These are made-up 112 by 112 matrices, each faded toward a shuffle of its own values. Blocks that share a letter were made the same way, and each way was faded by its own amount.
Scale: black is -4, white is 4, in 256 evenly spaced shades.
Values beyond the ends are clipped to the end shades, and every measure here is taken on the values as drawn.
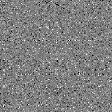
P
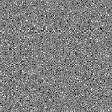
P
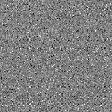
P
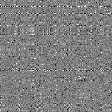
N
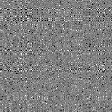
N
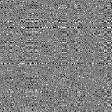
N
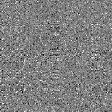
P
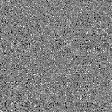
P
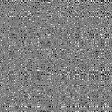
N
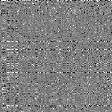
N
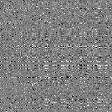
N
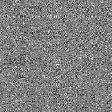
P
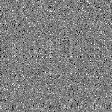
P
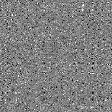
P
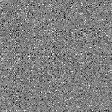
P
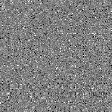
P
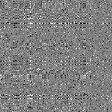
N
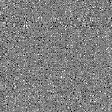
P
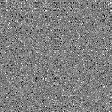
P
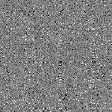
P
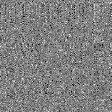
P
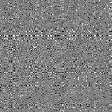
N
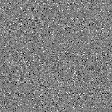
P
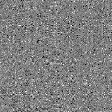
P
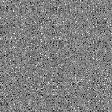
P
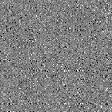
P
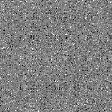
P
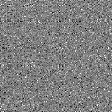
P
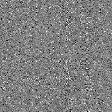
P
